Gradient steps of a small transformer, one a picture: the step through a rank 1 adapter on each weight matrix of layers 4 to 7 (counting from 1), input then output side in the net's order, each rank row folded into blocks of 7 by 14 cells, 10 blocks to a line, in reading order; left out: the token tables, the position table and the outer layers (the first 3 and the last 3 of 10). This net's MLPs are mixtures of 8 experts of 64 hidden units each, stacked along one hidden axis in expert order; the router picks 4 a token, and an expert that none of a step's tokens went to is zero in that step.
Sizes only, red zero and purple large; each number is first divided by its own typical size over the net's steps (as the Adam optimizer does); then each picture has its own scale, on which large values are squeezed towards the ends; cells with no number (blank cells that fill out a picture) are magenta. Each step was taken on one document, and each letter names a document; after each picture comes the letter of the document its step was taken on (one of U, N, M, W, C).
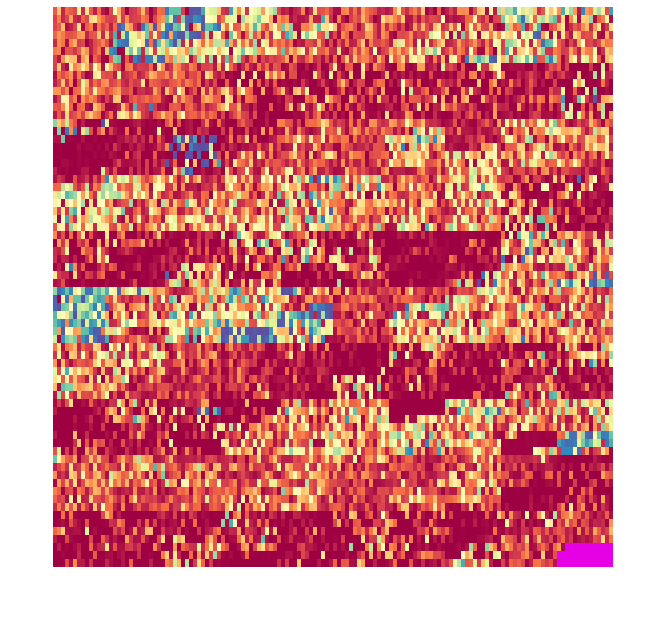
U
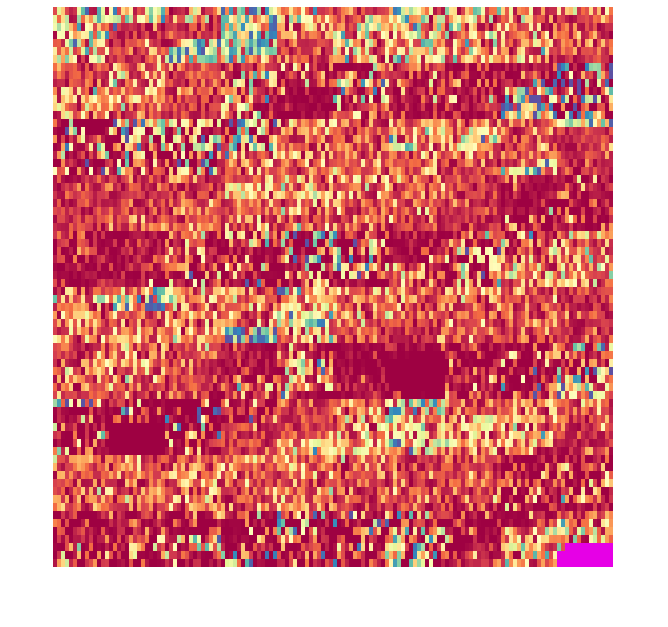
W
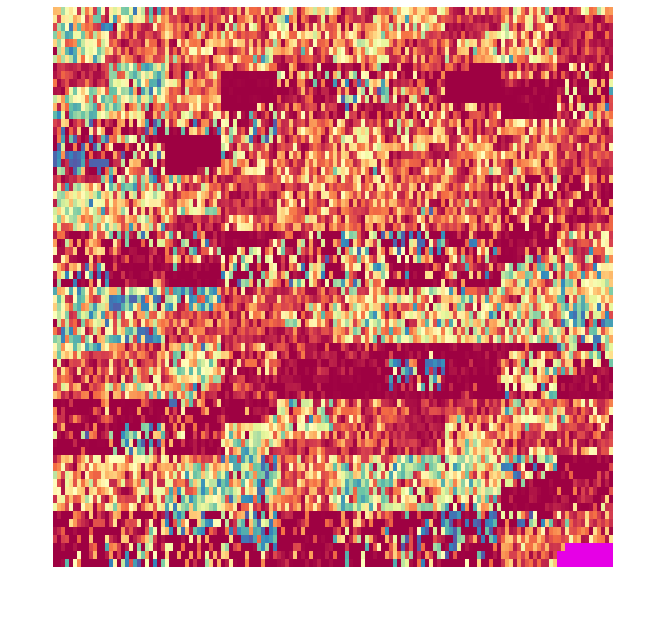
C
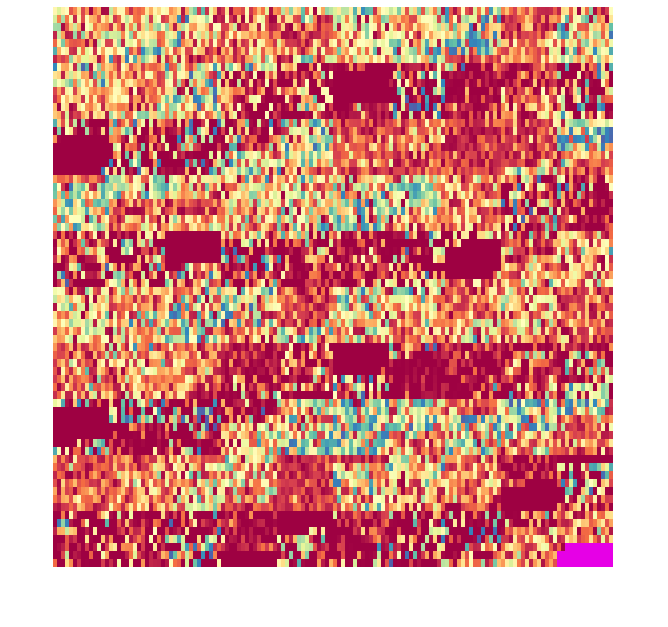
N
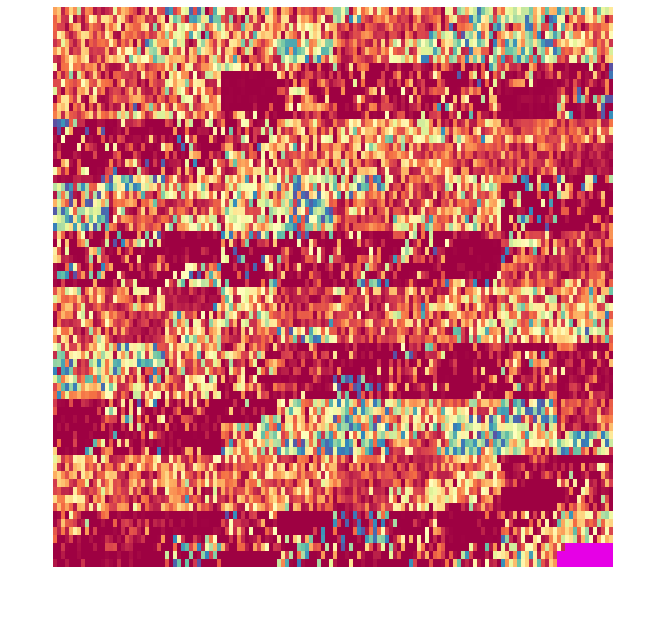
U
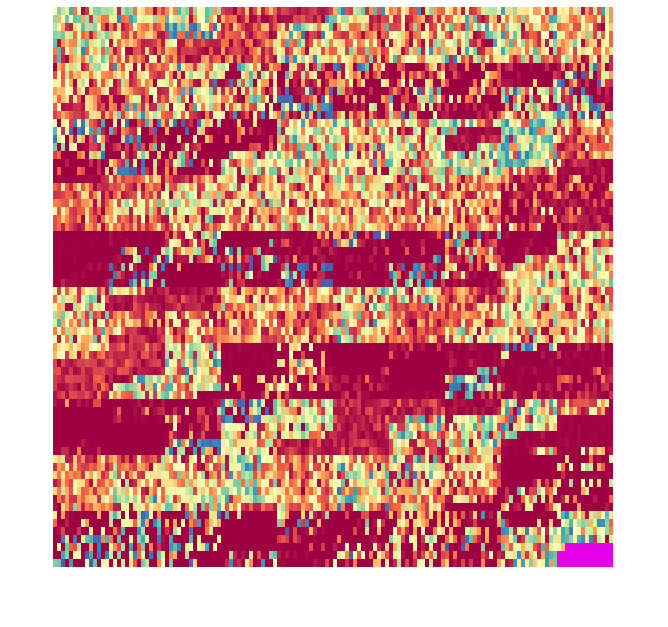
W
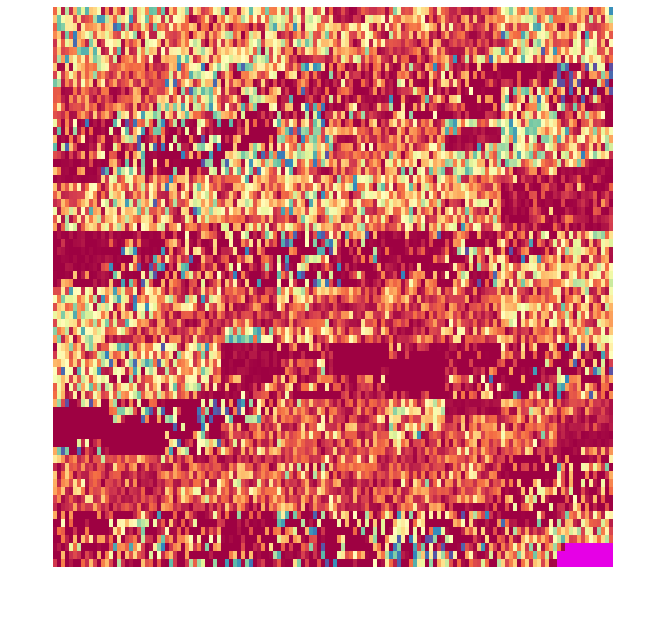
W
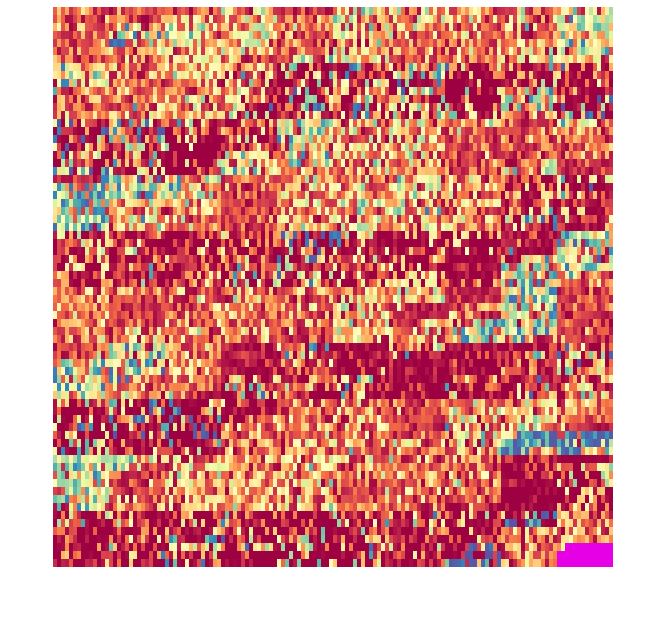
N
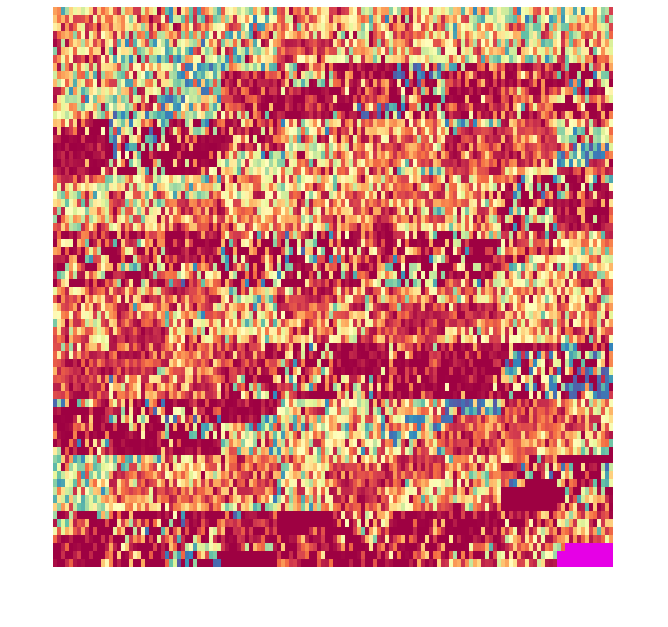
N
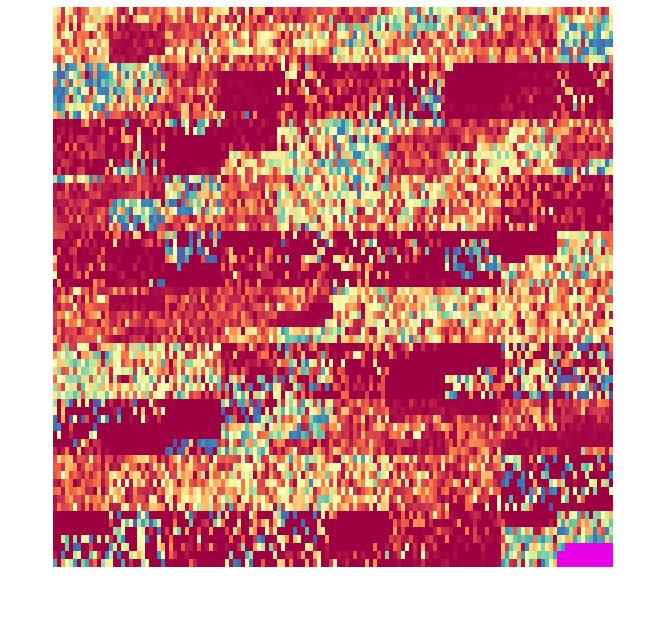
W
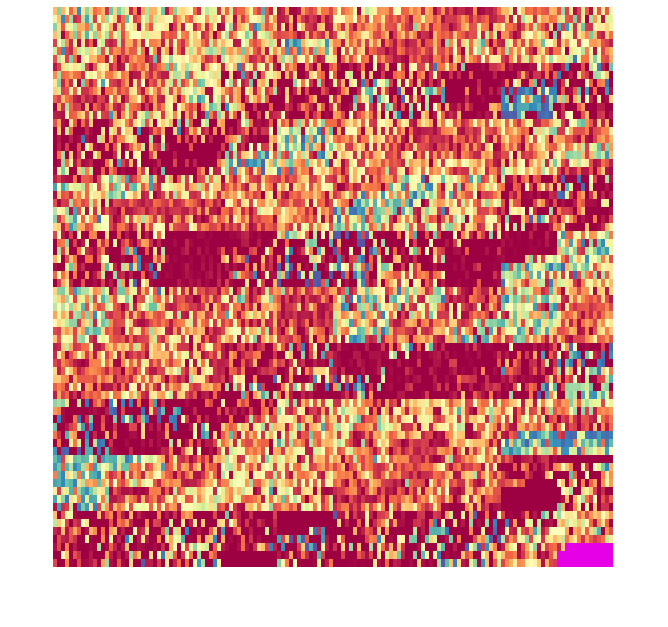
N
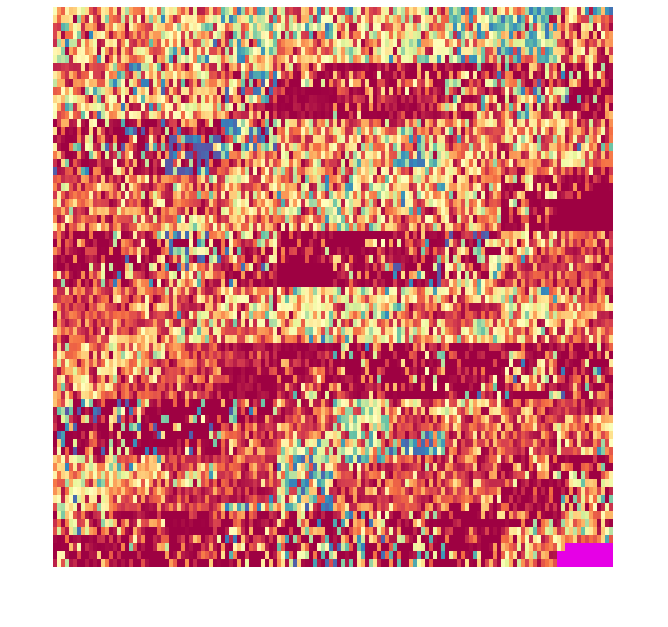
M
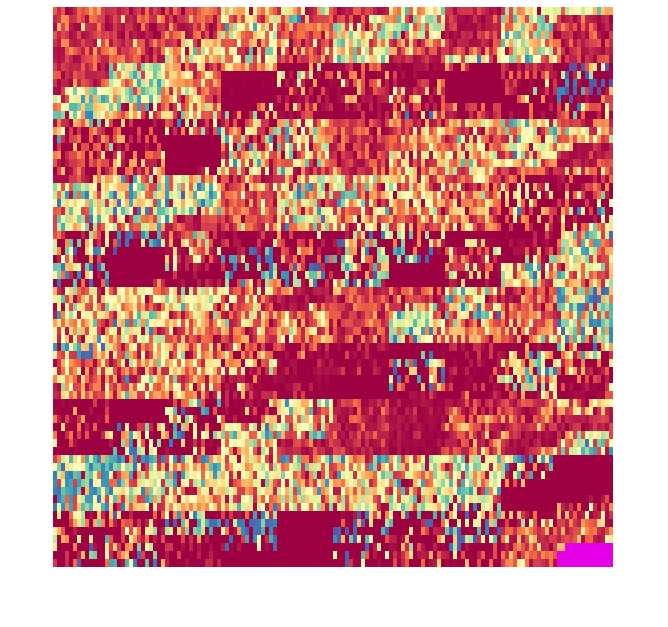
C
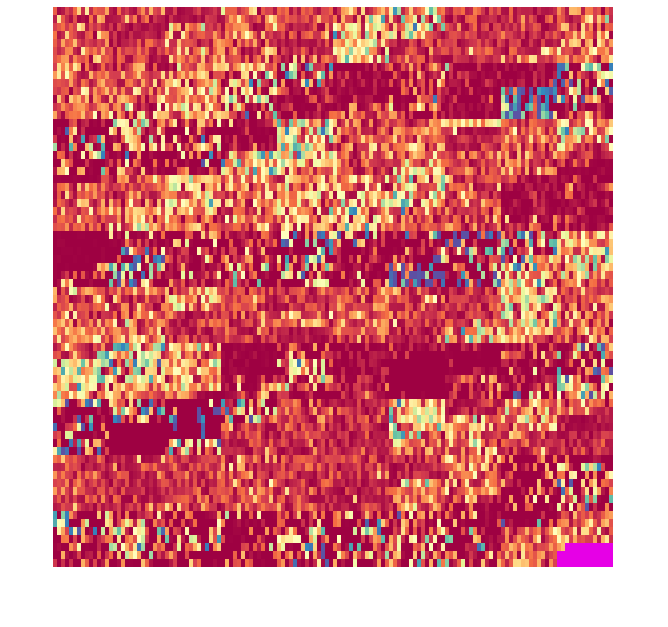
W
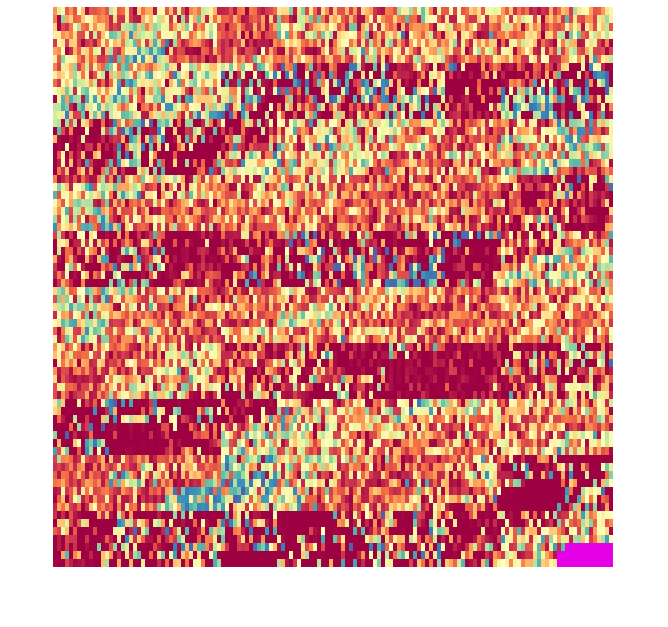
N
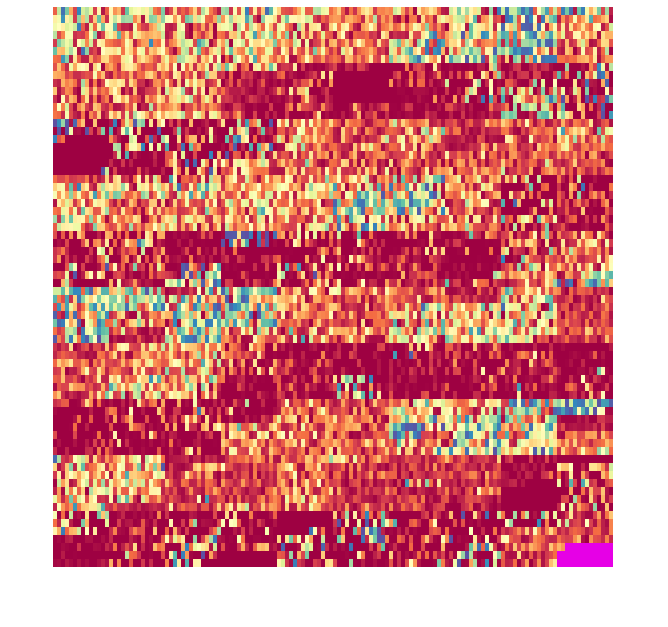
U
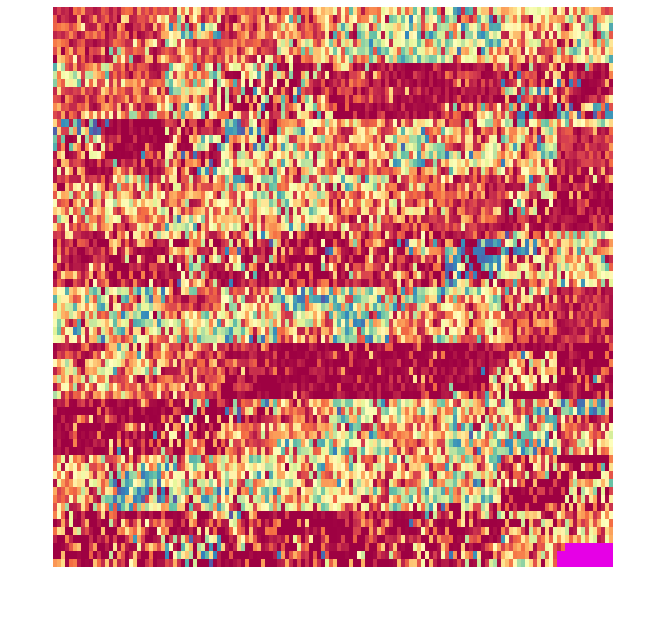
M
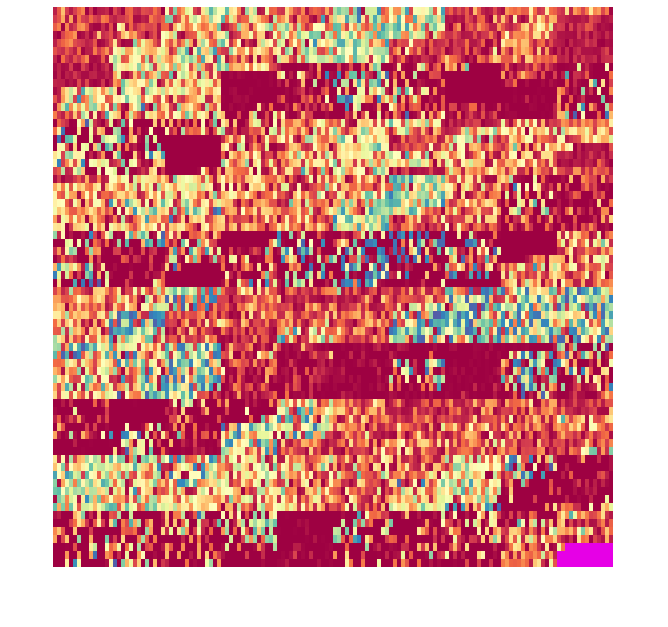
C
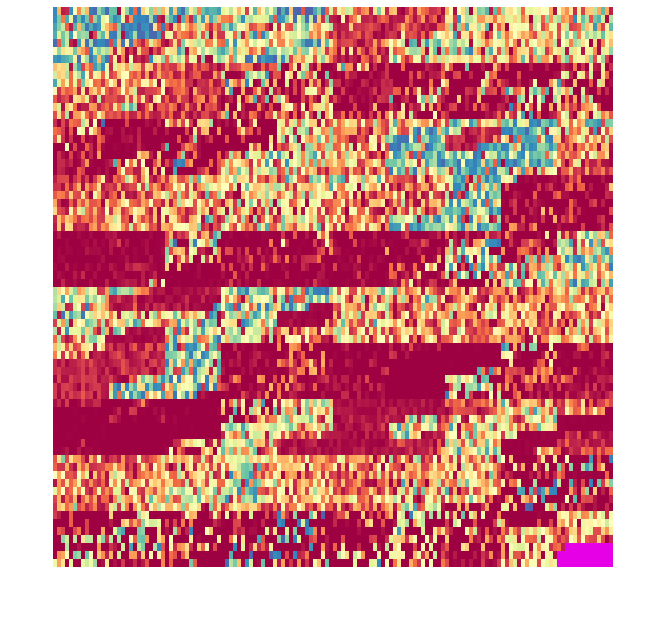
W
